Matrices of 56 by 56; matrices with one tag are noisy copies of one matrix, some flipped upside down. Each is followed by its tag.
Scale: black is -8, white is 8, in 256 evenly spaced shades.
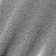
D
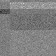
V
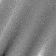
D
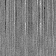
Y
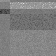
V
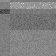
V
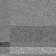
V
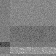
V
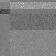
V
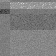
V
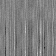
Y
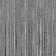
Y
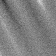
D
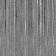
Y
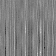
Y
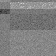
V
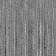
Y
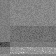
V
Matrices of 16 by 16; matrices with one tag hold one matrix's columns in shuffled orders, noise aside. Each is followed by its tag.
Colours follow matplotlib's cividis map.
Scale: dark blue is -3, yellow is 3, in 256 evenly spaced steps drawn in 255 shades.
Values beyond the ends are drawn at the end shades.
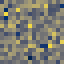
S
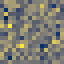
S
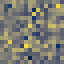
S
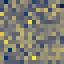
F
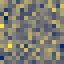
S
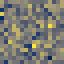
S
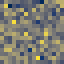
F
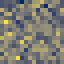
F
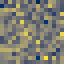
F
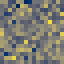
F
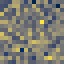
F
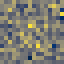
S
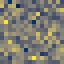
F
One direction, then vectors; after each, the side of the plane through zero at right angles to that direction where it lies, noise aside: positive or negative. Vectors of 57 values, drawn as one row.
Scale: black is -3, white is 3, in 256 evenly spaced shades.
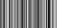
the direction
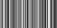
negative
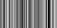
positive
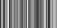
positive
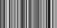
positive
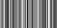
negative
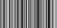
positive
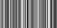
negative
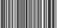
positive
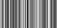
negative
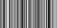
positive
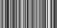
negative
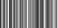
positive
